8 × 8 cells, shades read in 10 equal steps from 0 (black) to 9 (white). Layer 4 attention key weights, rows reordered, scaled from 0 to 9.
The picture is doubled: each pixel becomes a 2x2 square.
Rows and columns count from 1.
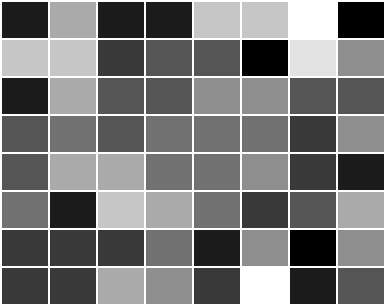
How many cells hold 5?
8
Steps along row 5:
up same down same up down down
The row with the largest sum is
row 2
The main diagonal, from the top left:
1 7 3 4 4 2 0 3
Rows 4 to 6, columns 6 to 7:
4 2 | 5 2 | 2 3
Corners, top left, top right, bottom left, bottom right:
1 0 2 3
